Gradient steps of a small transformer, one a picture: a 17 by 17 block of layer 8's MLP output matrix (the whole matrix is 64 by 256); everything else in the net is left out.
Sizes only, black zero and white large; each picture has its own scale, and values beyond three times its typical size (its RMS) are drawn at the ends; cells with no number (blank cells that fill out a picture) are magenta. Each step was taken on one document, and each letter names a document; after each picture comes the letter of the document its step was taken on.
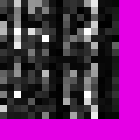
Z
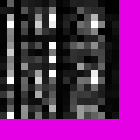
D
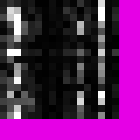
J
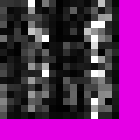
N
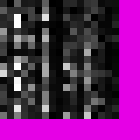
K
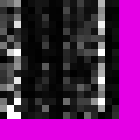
J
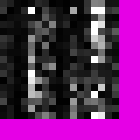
N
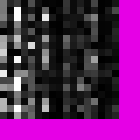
K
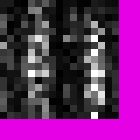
Z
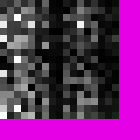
K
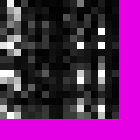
J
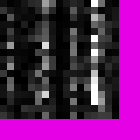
N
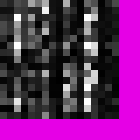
Z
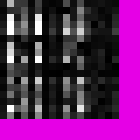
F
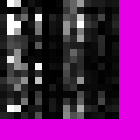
F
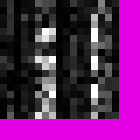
D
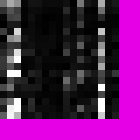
J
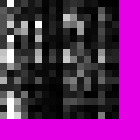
F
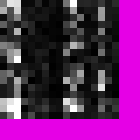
J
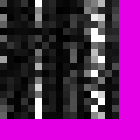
N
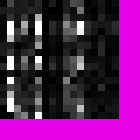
F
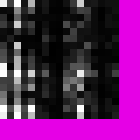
K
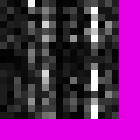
N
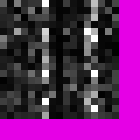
Z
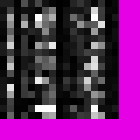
D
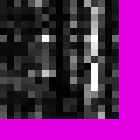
N
